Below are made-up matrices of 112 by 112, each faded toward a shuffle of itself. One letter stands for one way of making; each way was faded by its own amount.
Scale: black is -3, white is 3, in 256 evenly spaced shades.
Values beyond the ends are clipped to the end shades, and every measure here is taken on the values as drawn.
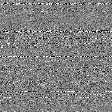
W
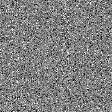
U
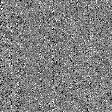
U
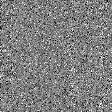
U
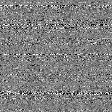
W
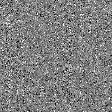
U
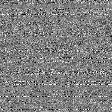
W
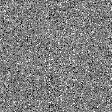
U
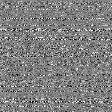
W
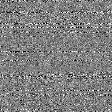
W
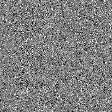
U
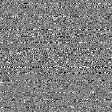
W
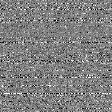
W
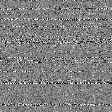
W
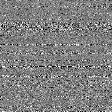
W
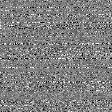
W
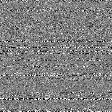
W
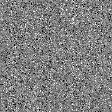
U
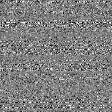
W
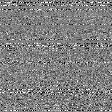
W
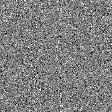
U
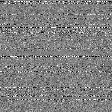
W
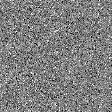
U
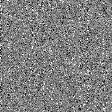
U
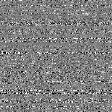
W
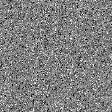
U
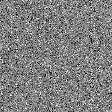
U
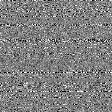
W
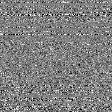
W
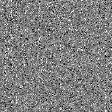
U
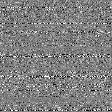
W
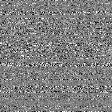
W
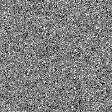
U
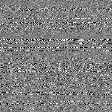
W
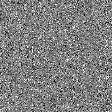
U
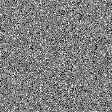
U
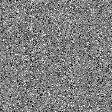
U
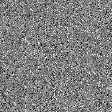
U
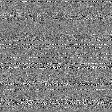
W
